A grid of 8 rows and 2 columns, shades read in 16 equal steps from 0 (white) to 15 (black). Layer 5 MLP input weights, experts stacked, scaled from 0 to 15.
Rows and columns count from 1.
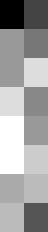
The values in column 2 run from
2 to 11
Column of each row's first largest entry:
1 2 1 2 2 2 1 2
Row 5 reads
0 6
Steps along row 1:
down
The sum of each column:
38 51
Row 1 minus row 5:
15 5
